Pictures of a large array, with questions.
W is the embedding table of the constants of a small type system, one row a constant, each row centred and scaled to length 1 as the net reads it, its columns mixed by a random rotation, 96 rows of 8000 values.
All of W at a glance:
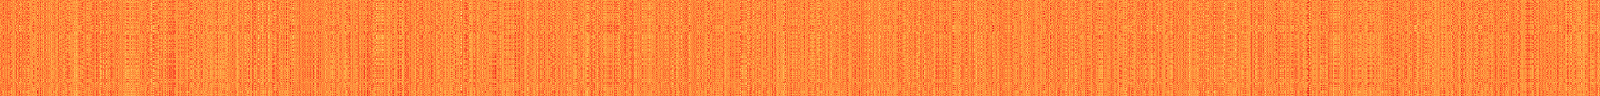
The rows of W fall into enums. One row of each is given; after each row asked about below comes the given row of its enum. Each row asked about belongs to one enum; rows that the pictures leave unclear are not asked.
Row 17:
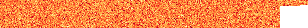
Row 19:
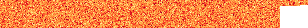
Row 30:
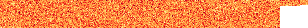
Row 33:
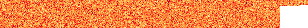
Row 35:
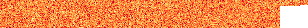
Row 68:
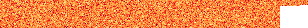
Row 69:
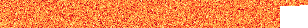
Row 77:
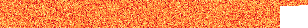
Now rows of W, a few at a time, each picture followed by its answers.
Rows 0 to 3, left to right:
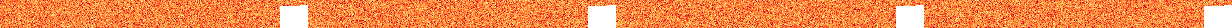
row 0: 17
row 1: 77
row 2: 69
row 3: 35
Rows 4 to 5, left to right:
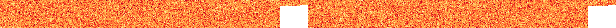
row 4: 30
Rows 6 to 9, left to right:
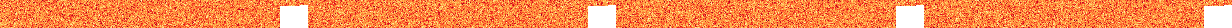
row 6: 69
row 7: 19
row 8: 35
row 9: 35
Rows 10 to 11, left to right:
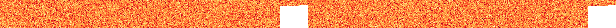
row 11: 17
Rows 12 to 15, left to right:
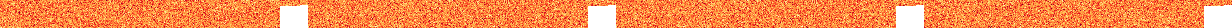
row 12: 30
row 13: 17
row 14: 17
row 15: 68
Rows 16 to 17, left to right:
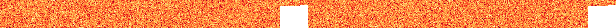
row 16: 35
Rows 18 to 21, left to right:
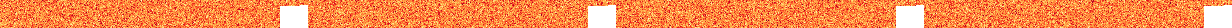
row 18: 69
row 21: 33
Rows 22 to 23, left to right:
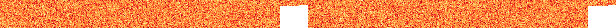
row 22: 77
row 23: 35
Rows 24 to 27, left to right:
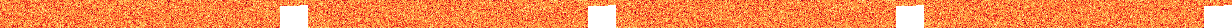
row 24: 33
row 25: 30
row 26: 30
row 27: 69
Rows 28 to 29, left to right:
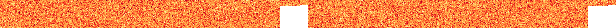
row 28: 30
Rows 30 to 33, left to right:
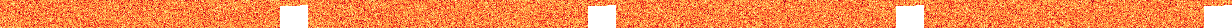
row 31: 77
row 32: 33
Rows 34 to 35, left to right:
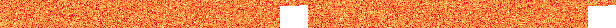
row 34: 69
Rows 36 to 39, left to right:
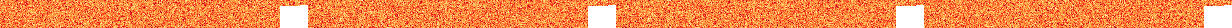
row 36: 19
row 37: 35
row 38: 35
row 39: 17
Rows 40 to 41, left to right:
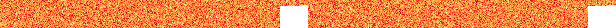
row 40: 69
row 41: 33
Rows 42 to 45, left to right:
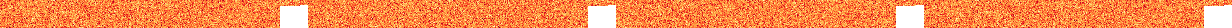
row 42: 35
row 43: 17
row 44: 77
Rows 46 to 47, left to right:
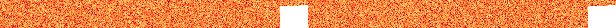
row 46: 33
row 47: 17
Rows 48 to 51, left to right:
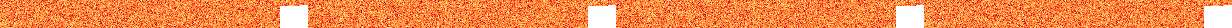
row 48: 69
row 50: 35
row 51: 69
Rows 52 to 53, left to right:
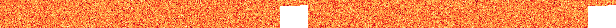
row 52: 17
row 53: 33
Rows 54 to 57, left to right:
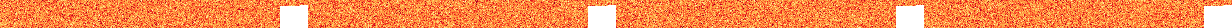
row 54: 69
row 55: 33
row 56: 68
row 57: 77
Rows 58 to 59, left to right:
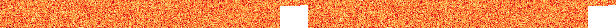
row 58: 35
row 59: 35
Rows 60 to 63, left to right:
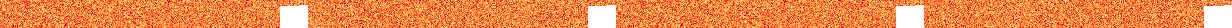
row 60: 33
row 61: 77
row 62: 33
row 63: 17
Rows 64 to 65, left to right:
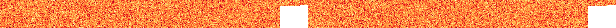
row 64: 35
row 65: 77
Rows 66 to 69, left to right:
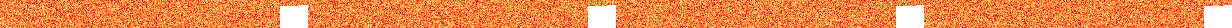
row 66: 77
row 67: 33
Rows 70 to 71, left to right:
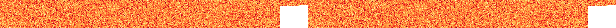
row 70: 77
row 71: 77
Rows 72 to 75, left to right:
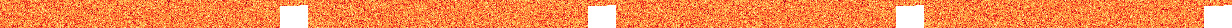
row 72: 33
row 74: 33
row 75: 69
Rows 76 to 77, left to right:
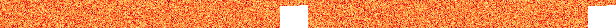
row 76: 33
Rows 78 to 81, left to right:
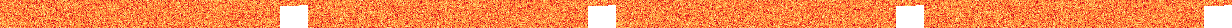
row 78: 77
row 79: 35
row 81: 35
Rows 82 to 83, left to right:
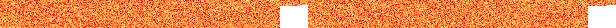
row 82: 30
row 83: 77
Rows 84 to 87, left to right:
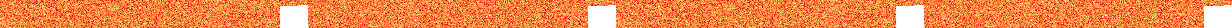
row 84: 77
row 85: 17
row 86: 77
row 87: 17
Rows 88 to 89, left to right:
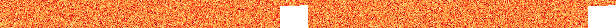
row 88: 69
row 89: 17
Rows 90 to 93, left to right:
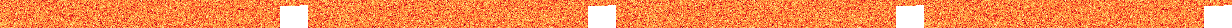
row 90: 69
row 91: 68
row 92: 68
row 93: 69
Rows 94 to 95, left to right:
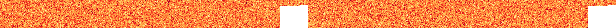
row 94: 33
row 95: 69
